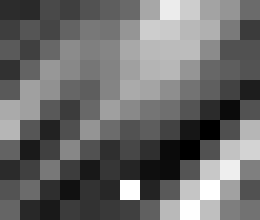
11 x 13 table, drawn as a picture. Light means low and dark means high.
One lone cell stands out, far lower than its neighbours. On average the colour sits 60% of the way up the scale. Streaks slant up to the right. The top middle is the smoothest part.
